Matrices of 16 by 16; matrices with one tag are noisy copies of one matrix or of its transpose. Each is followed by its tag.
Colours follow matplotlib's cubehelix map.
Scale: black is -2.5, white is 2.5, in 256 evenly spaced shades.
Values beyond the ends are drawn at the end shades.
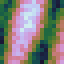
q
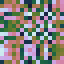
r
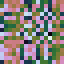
r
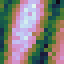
q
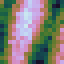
q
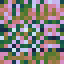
r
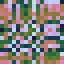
r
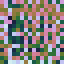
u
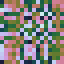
r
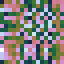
r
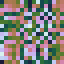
r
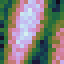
q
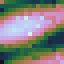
q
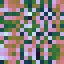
r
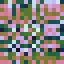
r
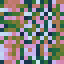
r
